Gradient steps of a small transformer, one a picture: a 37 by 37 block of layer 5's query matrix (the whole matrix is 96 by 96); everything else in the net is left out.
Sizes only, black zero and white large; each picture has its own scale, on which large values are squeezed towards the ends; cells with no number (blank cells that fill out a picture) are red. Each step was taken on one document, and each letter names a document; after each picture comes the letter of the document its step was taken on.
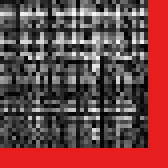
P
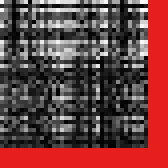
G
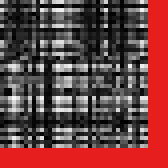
G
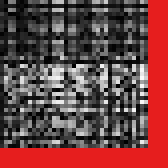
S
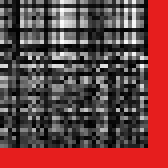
S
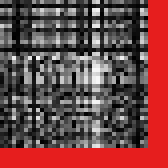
P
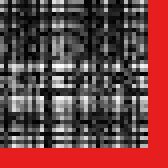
G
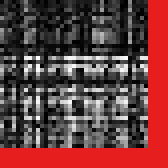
P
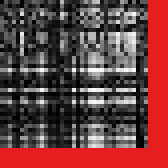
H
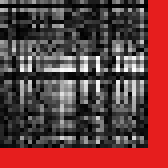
G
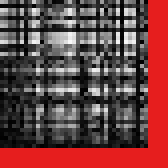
S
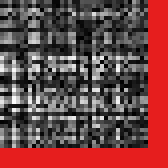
P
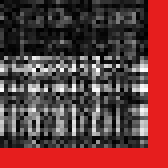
P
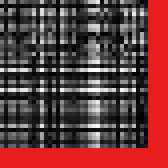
H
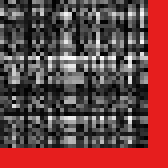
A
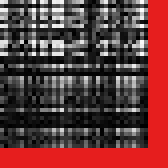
G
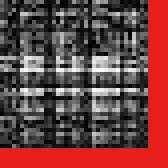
S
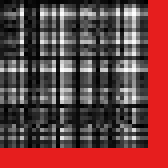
H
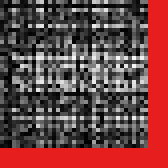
S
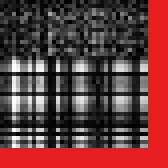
A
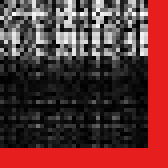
P
